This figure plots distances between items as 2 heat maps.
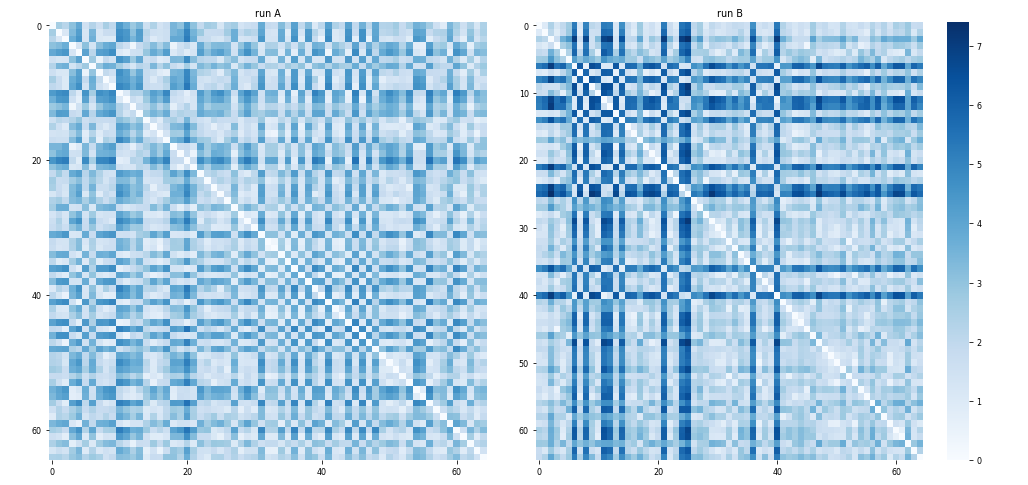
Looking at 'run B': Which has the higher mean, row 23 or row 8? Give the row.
8
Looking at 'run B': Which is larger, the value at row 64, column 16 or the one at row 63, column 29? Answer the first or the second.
the first
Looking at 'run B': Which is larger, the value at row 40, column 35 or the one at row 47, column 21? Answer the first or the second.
the second
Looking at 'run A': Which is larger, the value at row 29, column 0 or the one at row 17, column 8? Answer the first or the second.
the second
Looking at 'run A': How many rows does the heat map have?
65
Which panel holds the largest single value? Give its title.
run B
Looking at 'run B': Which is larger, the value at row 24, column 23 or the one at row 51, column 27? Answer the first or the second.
the first
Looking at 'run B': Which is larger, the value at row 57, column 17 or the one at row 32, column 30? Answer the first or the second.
the first
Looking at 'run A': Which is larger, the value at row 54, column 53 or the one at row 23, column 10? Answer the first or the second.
the first
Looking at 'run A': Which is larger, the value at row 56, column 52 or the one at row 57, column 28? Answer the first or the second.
the first
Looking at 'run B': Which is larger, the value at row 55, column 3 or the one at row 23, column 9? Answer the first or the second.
the second
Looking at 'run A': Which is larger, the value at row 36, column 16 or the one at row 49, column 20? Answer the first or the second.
the second
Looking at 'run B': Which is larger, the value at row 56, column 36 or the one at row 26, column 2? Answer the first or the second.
the first
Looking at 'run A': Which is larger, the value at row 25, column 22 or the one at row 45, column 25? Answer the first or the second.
the first
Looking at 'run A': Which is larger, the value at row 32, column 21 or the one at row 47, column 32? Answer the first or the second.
the first
